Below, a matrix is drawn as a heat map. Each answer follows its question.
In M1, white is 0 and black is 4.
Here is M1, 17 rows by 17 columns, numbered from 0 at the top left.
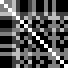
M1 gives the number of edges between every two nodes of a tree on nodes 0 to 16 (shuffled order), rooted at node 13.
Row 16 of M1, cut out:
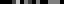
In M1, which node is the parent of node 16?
4
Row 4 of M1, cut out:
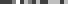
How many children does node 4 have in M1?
5
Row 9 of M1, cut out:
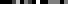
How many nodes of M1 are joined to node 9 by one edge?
1
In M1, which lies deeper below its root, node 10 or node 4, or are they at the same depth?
node 10
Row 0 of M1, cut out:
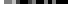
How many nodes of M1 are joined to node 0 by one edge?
1
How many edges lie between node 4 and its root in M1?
1
